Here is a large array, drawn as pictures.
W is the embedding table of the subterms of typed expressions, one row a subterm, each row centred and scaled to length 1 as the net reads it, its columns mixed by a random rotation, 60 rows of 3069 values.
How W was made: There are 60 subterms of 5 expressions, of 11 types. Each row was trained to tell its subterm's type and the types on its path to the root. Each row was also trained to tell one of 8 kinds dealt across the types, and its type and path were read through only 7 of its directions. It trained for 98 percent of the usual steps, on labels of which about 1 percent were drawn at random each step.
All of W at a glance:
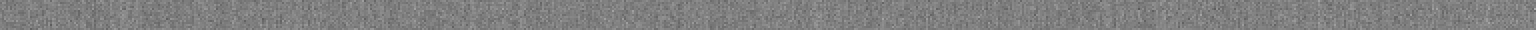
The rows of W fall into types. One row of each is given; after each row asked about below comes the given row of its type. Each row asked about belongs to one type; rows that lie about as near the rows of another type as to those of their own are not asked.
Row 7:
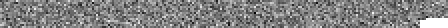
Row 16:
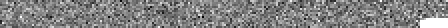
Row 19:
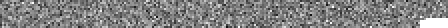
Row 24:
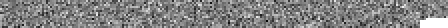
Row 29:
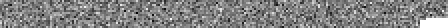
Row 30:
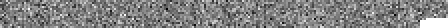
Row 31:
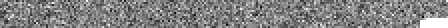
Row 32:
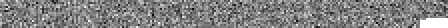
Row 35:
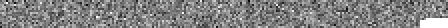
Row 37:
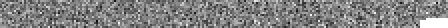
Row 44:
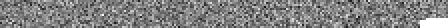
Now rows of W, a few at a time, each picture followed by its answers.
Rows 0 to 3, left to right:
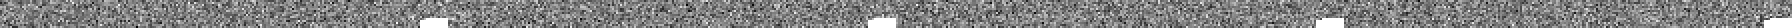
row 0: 16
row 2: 24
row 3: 35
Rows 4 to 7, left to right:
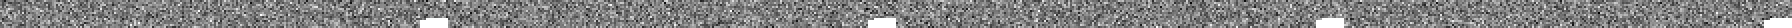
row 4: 44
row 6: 44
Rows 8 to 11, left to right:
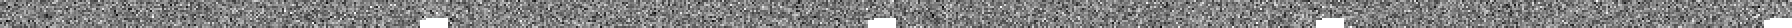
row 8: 16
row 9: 44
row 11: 16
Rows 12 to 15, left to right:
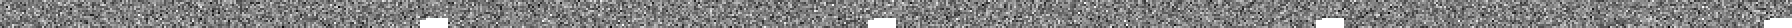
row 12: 37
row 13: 16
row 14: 35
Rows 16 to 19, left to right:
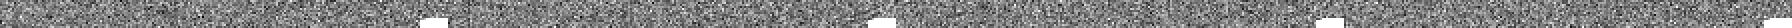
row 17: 44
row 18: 19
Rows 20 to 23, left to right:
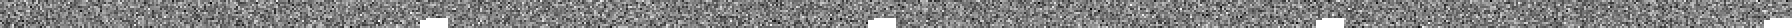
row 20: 31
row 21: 24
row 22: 31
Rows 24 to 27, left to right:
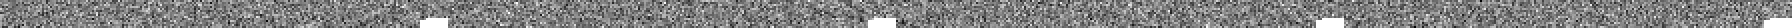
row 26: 31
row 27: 19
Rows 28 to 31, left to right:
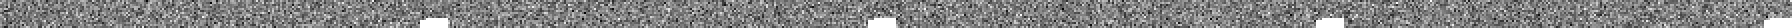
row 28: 24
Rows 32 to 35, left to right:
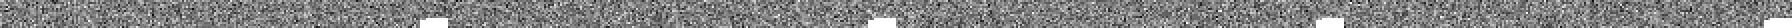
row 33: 31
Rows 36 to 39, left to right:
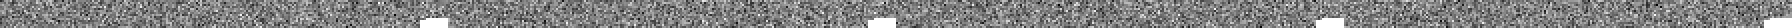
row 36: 35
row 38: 16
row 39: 37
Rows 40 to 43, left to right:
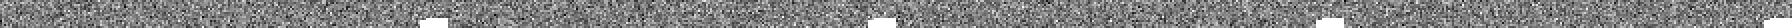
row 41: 31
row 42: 31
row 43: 19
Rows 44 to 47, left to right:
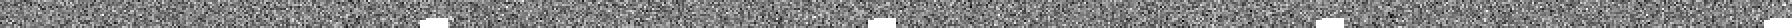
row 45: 24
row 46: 16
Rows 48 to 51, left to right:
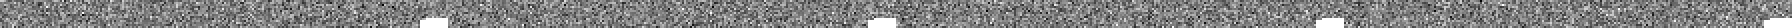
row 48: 37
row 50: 7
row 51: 19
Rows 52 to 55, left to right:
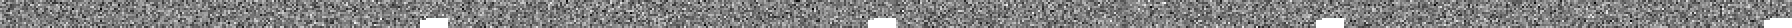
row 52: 24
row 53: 44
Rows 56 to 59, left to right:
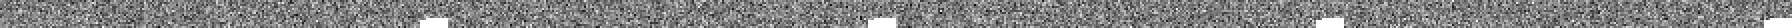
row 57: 37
